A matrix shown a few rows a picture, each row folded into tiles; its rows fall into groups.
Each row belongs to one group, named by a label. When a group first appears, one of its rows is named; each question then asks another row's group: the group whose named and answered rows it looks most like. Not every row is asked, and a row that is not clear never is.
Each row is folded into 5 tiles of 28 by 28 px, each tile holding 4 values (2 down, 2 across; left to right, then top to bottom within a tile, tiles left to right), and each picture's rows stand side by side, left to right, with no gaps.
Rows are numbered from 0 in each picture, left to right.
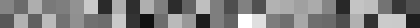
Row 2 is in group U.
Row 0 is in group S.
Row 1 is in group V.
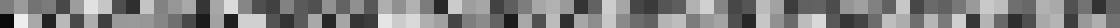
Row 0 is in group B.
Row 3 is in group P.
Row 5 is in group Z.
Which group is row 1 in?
U
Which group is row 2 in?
V
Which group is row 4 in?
V
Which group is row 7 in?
Z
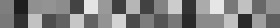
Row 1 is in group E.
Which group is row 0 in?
U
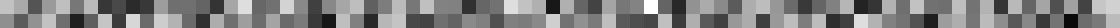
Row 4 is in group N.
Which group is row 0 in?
N
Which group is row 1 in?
B
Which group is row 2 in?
Z
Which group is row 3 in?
B
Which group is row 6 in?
V
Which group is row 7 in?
P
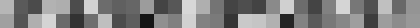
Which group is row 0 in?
N
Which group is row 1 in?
V
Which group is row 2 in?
V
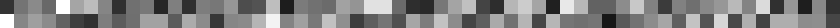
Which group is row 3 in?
B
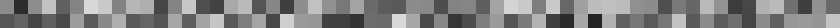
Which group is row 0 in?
U
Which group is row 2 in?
E
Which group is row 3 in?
U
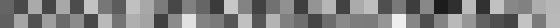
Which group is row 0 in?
P
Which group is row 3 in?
V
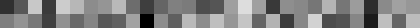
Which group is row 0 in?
E
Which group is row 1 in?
B
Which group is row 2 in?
V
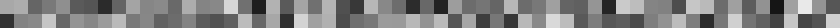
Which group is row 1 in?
N
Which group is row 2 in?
B
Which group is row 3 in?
P
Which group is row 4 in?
E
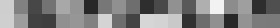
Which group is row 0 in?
Z
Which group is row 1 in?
E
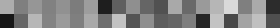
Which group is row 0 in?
S
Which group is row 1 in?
U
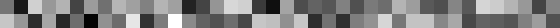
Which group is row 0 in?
P
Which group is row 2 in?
P
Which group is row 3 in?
E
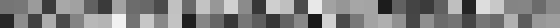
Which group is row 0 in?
S
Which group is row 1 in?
E
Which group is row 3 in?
E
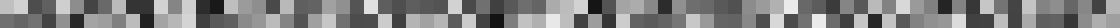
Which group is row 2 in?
N
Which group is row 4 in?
Z
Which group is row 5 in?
U
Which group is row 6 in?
S
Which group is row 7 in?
V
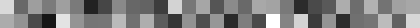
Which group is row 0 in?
Z
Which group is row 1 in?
P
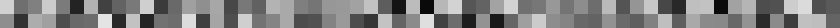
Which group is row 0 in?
N
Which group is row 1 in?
V
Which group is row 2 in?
N
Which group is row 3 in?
E
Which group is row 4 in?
N
